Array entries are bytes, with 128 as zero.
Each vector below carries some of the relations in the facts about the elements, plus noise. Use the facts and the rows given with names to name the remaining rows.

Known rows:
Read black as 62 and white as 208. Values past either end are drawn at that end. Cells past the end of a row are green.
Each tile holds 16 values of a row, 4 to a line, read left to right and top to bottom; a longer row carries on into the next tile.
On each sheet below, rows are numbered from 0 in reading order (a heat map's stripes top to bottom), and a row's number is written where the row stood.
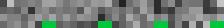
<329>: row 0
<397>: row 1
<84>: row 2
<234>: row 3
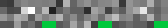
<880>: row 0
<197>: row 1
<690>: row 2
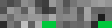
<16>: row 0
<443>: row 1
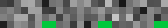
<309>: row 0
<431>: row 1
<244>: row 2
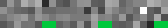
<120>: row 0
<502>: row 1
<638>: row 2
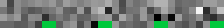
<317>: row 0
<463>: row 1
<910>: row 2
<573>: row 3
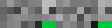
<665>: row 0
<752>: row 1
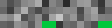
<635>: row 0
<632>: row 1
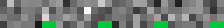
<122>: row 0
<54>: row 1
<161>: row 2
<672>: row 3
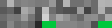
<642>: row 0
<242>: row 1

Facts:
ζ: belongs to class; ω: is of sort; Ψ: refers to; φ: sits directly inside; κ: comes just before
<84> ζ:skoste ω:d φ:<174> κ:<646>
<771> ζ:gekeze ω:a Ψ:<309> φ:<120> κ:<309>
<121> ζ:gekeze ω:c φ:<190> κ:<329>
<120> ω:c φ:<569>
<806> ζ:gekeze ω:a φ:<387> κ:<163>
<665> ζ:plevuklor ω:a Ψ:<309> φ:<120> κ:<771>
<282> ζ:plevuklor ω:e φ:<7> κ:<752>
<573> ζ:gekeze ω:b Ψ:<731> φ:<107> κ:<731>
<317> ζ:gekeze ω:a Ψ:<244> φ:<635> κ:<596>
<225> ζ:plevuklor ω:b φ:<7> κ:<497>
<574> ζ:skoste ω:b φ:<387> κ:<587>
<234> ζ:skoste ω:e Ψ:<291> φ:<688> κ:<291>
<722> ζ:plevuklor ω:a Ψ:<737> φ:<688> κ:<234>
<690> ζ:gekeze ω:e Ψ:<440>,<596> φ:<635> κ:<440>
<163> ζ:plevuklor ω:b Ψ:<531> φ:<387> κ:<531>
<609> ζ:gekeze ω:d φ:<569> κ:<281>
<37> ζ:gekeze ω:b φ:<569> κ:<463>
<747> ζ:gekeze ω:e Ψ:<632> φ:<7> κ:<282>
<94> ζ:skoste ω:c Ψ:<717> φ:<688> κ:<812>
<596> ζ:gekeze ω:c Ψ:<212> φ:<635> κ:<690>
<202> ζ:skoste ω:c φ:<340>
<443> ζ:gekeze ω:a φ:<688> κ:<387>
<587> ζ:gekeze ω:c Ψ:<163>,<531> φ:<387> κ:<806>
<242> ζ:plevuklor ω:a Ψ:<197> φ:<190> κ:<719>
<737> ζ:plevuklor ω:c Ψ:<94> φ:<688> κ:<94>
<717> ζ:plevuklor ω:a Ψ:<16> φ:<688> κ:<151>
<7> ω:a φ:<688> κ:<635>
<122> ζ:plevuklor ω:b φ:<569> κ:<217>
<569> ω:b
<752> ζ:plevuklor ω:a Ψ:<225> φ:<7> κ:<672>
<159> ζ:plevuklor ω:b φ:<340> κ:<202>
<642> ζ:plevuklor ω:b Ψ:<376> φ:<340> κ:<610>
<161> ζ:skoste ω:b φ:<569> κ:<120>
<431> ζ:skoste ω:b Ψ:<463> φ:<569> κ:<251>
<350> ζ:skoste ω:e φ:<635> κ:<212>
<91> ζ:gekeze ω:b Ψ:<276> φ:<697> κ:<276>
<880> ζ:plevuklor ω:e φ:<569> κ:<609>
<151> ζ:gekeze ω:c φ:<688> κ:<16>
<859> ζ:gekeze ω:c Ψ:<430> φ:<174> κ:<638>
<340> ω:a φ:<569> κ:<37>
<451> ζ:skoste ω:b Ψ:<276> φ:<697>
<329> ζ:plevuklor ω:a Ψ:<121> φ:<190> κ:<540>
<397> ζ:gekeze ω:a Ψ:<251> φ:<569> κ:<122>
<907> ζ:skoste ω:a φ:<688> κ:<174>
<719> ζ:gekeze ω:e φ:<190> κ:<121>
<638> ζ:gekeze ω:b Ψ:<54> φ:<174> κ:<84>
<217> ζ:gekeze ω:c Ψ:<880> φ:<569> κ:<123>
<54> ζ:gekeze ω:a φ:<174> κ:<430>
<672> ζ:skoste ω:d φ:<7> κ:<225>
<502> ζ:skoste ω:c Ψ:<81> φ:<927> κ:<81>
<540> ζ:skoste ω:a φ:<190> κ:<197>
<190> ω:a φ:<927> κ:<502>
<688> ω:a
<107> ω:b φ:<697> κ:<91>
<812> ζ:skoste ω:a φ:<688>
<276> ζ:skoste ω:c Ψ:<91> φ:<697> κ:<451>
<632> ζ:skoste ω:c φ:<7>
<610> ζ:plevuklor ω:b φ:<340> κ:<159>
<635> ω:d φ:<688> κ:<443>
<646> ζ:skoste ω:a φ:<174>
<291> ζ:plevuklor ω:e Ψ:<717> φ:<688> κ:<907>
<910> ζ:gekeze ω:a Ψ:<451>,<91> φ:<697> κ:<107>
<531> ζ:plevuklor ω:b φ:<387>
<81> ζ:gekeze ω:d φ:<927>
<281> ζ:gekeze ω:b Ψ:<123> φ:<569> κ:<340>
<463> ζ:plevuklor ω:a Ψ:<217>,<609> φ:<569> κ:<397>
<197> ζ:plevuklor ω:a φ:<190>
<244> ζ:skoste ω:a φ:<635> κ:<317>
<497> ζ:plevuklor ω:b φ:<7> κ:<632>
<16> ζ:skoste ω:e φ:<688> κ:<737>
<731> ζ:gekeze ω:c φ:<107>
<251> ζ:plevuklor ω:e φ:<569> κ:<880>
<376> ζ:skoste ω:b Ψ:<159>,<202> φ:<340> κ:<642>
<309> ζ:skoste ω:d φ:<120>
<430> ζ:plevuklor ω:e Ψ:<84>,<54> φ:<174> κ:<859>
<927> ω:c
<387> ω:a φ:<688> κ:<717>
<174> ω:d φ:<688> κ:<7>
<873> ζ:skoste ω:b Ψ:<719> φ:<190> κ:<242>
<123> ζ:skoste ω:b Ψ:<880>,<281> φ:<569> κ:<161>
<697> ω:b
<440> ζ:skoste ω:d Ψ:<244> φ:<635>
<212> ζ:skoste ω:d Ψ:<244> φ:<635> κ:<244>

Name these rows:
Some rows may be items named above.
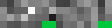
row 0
<281>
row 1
<276>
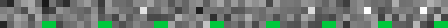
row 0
<309>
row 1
<276>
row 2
<91>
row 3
<190>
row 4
<569>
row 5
<37>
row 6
<719>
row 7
<638>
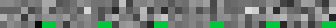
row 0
<752>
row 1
<121>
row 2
<737>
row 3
<927>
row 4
<282>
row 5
<123>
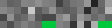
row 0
<91>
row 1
<873>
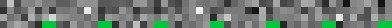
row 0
<737>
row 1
<81>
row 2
<94>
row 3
<719>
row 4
<540>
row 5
<202>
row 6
<440>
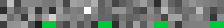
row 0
<737>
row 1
<217>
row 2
<451>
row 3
<121>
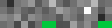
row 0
<907>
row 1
<731>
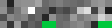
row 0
<609>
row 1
<430>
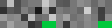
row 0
<722>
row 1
<121>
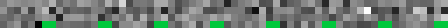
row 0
<463>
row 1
<340>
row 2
<717>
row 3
<174>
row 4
<540>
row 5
<451>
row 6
<747>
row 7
<291>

